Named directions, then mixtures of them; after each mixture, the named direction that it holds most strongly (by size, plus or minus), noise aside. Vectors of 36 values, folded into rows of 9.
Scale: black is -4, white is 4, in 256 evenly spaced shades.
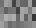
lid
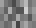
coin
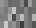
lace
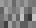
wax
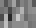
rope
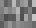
lid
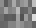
lid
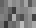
lace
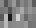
rope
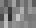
rope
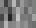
rope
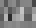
rope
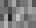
rope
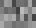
lid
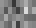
coin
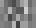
coin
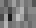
rope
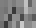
lace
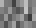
coin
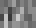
rope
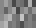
lid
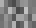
coin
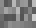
lid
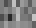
lid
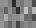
lid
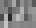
rope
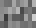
lid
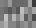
lid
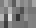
rope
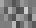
coin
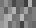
lace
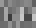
wax
